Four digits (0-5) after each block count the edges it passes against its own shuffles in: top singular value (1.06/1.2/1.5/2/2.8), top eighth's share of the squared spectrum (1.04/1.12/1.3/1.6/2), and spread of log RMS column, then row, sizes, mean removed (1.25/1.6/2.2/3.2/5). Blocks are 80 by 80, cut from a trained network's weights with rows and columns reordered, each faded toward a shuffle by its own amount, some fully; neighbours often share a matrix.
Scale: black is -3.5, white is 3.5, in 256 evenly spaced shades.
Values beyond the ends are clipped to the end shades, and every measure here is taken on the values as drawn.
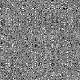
3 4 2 2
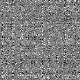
3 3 3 1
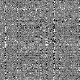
3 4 3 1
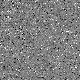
0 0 0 0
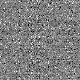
2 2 2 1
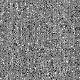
2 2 0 1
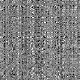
4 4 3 3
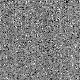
2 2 0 1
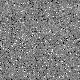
0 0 0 0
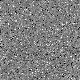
0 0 0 0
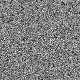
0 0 0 0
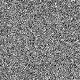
2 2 0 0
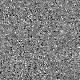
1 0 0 0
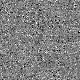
1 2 1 0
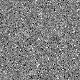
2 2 1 1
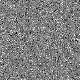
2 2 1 0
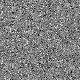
2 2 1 0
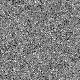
1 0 0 0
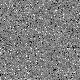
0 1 0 0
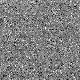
1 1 1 0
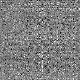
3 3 2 1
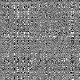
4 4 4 2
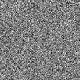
3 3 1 1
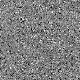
3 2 1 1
